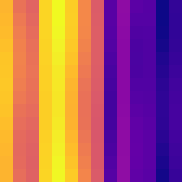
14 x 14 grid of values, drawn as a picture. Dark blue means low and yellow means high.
Grain: streaks running down. Histogram: two levels. Seam: vertical, 60% of the way across, the left part higher.
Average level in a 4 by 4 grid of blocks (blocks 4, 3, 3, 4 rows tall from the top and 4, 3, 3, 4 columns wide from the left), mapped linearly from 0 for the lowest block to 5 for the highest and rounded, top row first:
4 5 2 0 | 4 5 2 0 | 4 5 1 0 | 4 5 2 0
